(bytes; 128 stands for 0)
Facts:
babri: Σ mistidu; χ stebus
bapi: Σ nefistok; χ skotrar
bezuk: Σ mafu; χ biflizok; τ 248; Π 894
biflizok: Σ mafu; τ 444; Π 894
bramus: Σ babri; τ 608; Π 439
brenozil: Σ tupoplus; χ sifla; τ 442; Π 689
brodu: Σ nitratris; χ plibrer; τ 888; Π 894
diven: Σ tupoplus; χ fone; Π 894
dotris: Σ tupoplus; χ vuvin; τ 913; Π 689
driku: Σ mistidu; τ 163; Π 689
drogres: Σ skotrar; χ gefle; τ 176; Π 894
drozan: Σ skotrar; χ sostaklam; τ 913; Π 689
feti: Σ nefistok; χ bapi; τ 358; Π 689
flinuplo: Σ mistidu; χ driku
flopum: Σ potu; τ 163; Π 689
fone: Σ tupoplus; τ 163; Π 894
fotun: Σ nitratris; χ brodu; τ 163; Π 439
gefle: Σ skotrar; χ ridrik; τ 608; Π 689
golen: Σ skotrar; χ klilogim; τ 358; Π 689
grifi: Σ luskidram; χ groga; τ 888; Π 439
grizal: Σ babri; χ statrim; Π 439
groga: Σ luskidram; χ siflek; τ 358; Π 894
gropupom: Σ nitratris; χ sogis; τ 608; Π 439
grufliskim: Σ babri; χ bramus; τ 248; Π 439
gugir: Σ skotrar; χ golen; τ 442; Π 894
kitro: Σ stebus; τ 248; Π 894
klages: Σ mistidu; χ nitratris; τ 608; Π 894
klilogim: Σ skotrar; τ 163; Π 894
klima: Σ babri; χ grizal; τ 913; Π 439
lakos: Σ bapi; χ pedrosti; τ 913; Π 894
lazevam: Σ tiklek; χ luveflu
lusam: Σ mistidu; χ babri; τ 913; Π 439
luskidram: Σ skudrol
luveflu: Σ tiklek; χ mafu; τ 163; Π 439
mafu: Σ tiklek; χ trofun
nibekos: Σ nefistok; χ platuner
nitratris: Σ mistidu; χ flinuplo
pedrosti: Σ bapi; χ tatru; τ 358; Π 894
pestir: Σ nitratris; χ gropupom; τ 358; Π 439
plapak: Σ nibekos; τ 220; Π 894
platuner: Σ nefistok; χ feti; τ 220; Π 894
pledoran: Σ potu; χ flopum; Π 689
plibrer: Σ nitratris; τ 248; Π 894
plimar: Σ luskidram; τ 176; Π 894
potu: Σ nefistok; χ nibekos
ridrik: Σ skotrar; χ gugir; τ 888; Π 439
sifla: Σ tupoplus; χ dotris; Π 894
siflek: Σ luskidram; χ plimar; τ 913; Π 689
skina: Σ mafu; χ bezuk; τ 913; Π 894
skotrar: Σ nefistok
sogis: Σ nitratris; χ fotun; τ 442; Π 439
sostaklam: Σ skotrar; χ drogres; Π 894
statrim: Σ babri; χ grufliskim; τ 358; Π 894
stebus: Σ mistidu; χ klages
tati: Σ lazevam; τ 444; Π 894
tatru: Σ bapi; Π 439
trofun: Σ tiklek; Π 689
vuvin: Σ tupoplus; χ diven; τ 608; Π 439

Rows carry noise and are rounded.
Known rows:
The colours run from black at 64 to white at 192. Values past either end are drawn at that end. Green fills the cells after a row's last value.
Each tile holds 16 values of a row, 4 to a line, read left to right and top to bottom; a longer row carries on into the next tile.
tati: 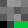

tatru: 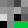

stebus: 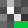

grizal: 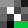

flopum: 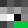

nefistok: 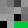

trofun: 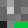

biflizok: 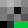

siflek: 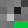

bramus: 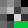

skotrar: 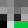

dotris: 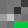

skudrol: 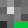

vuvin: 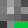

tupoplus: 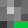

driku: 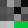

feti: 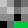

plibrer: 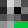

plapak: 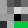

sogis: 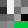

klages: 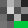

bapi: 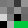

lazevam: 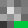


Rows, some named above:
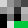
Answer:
golen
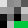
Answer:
gugir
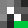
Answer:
babri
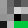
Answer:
plapak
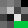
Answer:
bramus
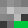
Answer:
brenozil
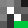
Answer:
babri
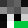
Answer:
klilogim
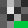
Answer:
flinuplo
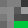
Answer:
plimar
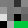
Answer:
bapi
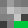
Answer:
brenozil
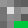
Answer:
groga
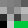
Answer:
gefle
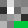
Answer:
pestir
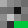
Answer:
skina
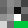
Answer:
lusam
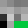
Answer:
sostaklam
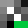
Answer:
grizal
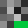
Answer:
kitro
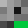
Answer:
bezuk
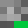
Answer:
grifi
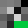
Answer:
grufliskim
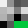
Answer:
platuner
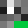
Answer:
nitratris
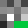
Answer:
drozan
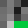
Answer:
fone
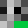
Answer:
fotun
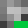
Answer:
brenozil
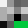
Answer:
platuner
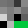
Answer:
bapi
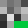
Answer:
drogres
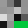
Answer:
pedrosti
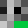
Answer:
fotun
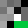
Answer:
klima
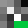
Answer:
statrim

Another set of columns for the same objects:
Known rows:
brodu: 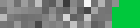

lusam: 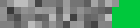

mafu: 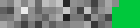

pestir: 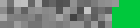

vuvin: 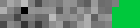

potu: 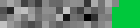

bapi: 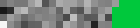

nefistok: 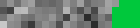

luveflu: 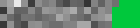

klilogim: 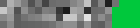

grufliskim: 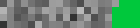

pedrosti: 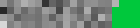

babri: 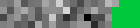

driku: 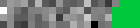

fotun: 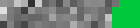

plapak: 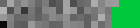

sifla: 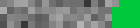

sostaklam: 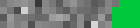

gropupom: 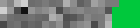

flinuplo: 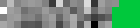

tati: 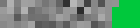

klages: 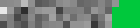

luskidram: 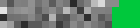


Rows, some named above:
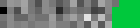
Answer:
drogres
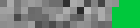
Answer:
tati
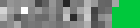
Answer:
kitro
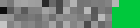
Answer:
pedrosti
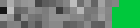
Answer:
gefle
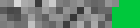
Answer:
skina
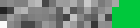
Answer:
bapi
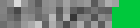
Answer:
klima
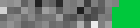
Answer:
pledoran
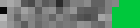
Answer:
flopum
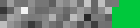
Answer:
skotrar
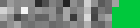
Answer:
kitro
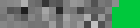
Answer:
feti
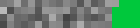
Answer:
grizal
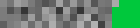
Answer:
statrim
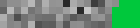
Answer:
biflizok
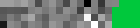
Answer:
brenozil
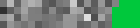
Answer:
gugir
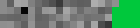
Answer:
groga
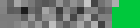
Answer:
statrim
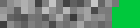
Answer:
bezuk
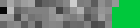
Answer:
gefle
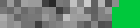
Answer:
golen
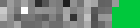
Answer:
kitro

